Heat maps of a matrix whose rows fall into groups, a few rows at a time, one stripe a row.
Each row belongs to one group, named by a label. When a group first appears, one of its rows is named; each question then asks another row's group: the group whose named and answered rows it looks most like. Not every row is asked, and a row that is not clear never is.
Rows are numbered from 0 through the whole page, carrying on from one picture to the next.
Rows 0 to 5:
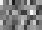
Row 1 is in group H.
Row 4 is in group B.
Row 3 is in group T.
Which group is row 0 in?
T
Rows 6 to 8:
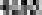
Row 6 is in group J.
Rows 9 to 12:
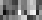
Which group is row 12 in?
T
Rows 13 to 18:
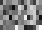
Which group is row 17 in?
H
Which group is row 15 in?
H
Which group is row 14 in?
H
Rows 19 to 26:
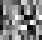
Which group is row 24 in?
T
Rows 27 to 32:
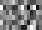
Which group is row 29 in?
T
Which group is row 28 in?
B
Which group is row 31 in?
B
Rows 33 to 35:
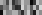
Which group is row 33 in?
T
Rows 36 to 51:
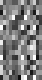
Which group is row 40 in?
H
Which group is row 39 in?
H
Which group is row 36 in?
B
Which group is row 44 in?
B
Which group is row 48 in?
T
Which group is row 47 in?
B
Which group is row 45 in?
H
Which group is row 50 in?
T
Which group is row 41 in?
B
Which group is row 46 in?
H
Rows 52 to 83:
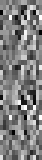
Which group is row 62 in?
T
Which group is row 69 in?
J
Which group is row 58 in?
H
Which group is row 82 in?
T
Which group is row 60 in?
B
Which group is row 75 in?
J
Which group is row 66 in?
B
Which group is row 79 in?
B
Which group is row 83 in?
B
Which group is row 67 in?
B
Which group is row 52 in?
T
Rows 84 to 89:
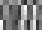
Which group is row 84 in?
J
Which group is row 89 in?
B
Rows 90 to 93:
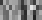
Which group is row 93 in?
J
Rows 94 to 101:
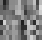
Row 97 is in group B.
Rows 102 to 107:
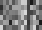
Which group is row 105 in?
B
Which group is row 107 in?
B
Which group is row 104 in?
T
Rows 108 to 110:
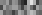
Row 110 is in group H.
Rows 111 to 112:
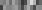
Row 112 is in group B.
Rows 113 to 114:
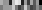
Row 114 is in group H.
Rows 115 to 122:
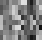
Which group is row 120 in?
J
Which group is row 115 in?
T
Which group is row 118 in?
J
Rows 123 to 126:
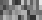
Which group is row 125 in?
T
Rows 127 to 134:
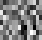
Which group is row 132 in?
J
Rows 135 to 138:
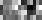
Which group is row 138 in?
B
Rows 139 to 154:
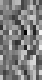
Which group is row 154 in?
B
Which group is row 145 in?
J
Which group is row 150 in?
B
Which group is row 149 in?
T
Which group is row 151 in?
H
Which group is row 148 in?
J
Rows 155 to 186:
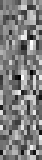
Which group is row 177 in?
B
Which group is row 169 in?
T
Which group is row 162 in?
T
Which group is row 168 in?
B
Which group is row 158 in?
H
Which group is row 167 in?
J
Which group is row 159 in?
H
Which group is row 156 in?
T
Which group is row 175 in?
B
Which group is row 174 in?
H
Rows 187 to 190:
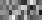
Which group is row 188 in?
T
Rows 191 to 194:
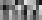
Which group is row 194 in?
J
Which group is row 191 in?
H
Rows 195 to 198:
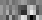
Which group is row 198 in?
T
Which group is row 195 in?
T
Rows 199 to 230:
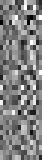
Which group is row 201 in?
H
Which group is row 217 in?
J
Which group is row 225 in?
T
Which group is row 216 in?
B
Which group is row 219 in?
B
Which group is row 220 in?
J
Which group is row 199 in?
H
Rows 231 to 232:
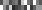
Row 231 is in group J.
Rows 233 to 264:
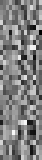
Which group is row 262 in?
T
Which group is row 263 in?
T
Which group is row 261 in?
B
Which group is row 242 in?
H
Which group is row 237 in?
B
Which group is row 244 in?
J
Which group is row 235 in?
J
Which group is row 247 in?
J
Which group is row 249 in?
J
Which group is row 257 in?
T
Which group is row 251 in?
H
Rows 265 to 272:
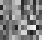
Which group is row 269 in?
T
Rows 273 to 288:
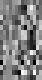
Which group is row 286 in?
B
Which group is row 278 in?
J
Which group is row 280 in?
T
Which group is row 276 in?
B
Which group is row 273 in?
J
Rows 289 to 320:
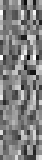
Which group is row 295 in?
J
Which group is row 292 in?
B
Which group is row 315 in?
B
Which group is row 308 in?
B
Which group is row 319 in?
J
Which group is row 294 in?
B
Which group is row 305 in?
J
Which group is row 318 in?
J
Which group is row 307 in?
B
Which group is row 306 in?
J
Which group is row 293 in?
J
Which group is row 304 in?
H
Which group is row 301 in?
H
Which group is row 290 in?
J
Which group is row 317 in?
B
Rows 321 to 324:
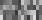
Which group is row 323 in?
H
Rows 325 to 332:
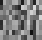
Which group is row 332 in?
J
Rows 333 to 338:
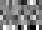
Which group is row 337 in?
T
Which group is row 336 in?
B
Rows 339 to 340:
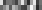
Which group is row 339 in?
B
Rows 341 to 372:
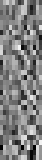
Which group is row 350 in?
J
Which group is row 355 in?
T
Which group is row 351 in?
B
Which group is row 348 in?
H
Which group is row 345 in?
J
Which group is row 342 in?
T
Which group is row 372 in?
T
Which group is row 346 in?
J
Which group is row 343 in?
T
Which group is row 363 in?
H
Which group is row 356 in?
J
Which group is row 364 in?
T
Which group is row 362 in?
J
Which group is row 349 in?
J
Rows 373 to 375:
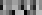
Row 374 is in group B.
